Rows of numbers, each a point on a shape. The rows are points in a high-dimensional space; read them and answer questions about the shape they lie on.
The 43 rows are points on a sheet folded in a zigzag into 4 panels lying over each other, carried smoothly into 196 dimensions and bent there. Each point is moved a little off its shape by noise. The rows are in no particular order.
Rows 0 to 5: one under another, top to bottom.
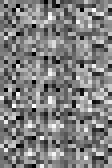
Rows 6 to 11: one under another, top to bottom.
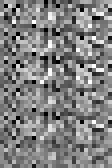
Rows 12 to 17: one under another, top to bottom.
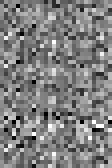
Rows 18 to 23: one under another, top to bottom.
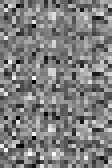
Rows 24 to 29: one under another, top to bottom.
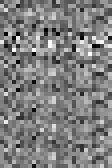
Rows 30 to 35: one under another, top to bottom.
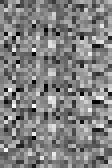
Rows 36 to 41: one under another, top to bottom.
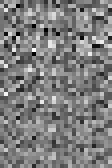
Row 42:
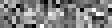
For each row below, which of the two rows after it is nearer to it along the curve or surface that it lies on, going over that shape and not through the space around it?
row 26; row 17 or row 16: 17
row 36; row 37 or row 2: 37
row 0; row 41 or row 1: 41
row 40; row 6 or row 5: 6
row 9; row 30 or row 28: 30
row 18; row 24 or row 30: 24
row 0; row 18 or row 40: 40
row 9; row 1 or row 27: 27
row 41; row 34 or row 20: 20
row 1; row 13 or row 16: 16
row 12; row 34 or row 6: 6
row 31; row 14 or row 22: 22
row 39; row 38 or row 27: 38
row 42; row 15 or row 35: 35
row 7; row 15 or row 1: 15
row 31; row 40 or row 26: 26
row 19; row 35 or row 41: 35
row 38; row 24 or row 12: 24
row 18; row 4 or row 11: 4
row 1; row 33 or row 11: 33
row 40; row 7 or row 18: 7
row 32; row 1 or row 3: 3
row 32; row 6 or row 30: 30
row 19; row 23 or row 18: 18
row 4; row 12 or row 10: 10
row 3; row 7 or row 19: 7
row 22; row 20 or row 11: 11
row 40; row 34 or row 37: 37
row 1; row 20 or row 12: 20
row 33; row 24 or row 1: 1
